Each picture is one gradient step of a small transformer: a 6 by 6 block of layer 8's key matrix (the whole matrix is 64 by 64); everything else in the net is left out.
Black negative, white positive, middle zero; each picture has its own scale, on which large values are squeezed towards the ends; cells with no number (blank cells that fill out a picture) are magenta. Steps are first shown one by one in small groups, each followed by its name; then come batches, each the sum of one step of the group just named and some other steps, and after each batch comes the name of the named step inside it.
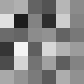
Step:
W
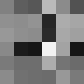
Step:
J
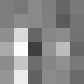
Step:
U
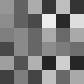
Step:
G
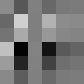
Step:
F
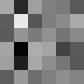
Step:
G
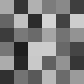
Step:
G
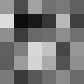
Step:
G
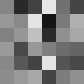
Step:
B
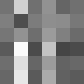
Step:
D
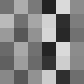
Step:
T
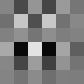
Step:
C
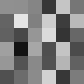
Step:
T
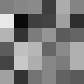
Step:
T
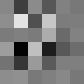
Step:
C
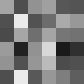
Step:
D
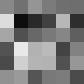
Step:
D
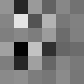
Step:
C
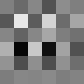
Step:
C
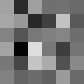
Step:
C
